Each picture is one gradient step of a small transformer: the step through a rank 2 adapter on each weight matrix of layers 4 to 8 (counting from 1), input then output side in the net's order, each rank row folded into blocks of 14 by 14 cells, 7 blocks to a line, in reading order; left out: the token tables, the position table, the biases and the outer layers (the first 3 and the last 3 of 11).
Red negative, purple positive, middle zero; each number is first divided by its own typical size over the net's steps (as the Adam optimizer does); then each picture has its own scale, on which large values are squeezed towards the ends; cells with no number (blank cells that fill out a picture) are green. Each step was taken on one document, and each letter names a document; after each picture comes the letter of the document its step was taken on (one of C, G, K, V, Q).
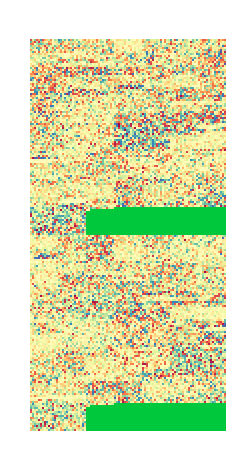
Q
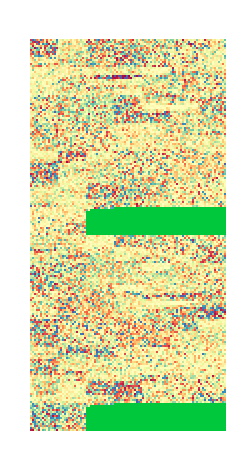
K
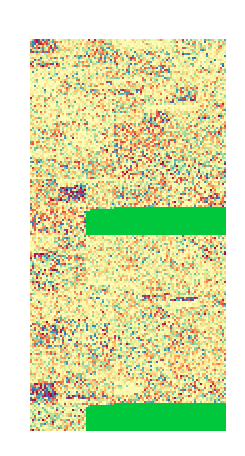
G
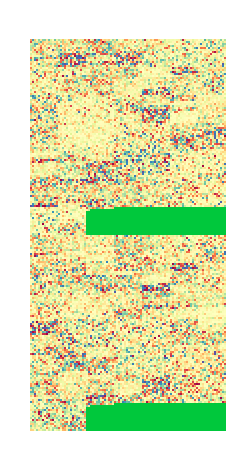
G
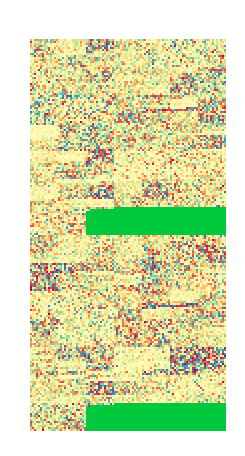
Q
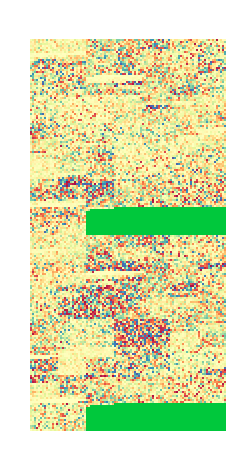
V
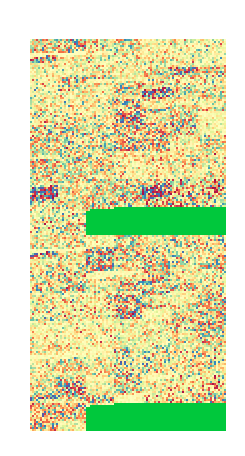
Q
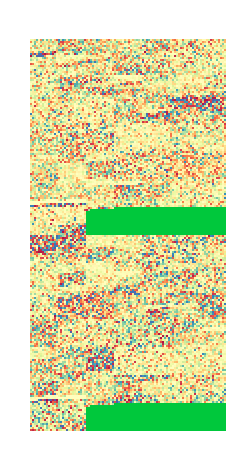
K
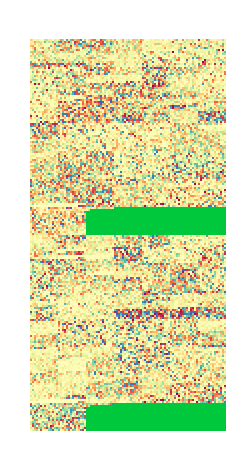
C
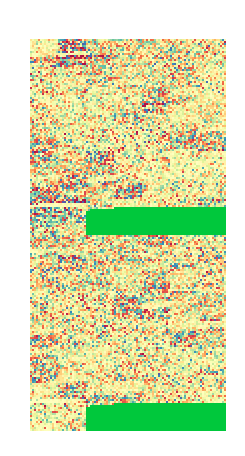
V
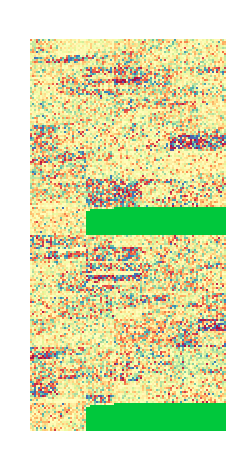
V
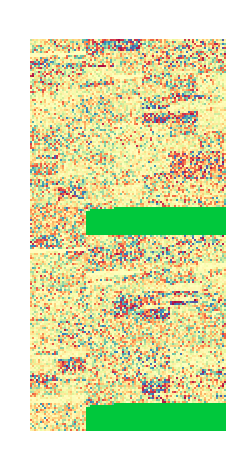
V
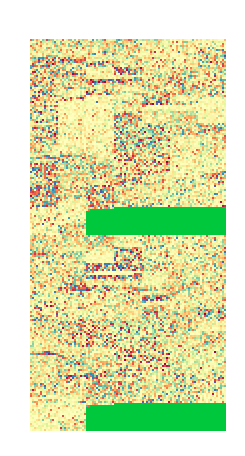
G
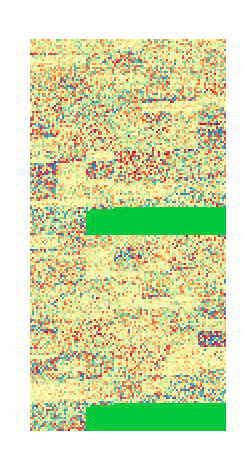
K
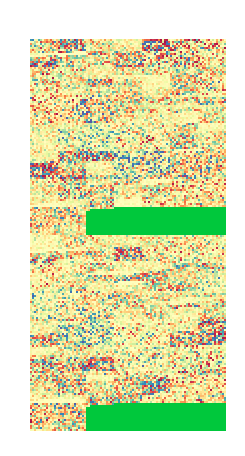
V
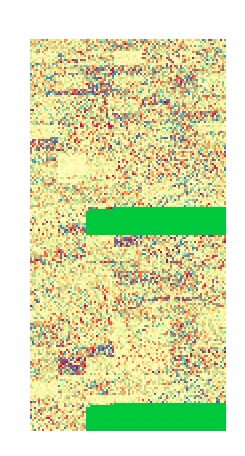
Q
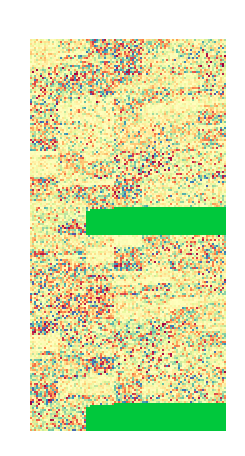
G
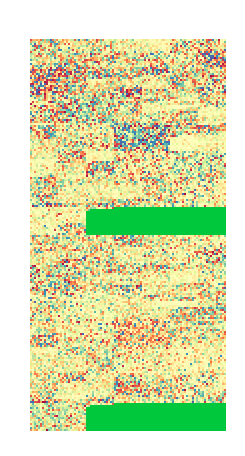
K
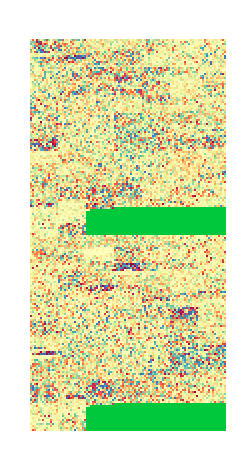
G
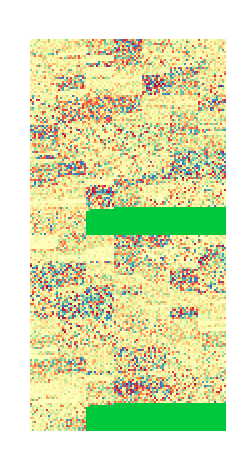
C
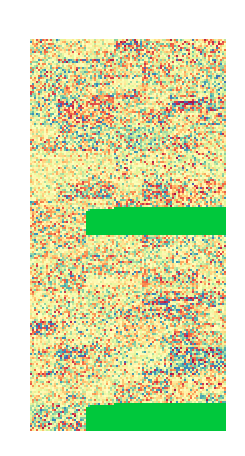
Q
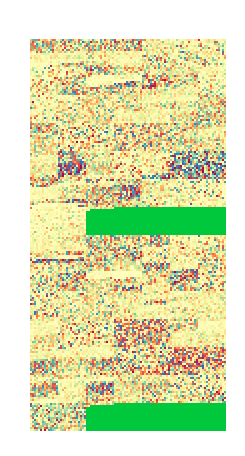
C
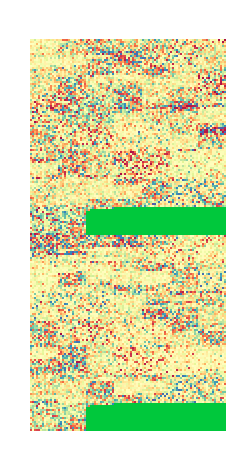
K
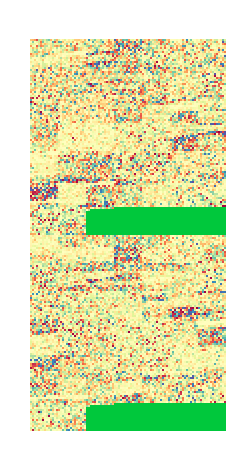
G
